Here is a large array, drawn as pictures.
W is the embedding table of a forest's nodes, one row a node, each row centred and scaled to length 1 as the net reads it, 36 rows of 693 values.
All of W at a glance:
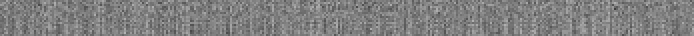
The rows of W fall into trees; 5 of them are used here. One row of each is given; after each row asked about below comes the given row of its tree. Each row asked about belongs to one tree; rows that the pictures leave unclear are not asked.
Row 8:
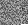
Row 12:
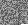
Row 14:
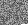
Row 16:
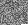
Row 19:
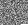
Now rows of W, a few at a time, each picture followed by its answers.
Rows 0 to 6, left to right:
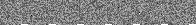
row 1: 12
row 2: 16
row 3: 16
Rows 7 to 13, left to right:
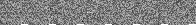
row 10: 12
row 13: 16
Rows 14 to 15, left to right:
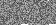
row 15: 16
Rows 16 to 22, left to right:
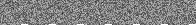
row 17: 8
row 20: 8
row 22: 14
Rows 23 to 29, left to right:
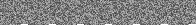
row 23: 19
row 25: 8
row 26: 14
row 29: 19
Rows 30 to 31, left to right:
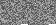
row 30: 8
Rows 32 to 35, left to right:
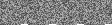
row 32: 8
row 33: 8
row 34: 16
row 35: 8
